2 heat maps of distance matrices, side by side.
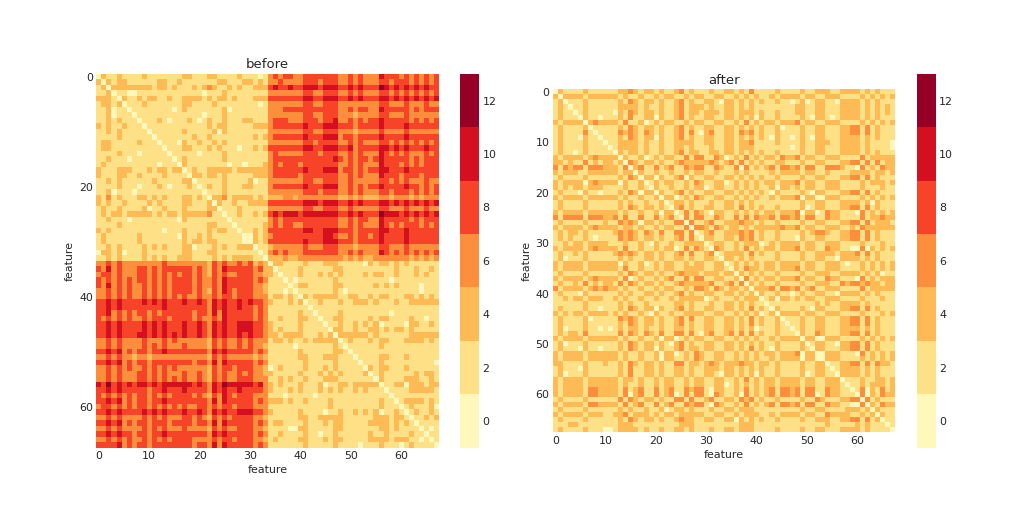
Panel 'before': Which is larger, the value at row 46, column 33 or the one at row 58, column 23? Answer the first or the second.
the second
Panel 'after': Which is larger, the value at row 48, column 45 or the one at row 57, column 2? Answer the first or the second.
the second
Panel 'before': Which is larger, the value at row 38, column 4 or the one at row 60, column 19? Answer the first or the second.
the first
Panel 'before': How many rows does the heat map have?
68
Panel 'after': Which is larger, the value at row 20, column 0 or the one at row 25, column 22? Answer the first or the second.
the second
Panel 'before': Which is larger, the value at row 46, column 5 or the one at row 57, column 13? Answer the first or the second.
the second
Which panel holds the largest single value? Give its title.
before
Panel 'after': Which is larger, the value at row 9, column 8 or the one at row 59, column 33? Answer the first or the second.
the second
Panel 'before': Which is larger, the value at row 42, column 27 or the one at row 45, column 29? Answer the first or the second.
the second
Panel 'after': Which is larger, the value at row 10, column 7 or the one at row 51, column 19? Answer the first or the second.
the second
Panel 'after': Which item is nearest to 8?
29
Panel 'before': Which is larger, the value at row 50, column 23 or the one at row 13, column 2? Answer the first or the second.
the first
